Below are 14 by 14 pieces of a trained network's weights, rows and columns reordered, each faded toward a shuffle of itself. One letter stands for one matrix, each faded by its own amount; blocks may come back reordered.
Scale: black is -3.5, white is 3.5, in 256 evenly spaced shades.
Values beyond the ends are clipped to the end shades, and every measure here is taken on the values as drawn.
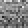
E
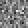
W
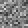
W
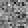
W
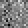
W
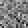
W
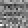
E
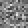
W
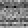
E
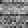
E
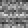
E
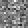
W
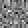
W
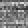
E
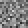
W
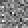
W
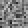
W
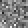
W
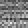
E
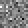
W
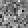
W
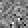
W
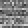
E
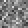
W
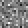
W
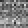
E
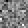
W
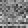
E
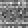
E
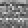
E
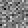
W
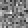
W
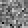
W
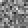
W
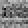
E
